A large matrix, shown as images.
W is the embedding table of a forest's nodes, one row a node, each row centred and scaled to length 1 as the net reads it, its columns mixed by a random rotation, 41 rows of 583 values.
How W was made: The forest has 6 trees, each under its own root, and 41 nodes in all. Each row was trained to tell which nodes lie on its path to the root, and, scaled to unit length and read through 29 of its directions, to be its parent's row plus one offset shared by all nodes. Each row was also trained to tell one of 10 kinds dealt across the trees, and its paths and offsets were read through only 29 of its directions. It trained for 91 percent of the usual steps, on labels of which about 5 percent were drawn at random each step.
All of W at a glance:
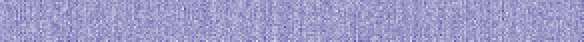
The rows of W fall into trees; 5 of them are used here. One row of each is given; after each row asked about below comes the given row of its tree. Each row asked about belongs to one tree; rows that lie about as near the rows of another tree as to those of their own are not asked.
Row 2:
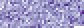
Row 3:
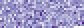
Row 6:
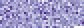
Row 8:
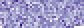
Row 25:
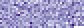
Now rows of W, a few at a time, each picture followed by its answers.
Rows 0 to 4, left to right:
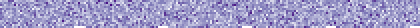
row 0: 25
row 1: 2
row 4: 3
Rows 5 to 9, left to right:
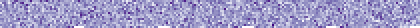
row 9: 6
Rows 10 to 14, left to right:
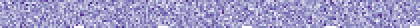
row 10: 2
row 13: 25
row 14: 2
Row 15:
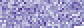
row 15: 8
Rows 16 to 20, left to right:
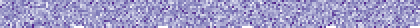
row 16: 2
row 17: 8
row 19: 2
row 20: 8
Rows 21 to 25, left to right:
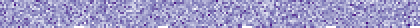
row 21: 6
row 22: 8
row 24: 3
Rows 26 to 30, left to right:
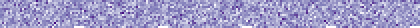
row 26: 8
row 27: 6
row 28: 6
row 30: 3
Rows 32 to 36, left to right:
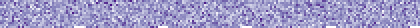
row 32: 6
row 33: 2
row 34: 3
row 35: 25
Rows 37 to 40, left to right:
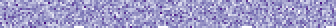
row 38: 2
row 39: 6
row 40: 2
